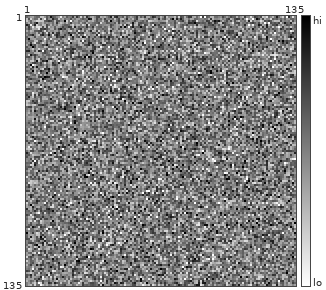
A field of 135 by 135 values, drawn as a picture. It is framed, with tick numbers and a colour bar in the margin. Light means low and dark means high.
Grain: fine. Stripes: none. Mirror symmetry: none. Average level on the scale: 50%. Seam: none. Histogram: bell-shaped.
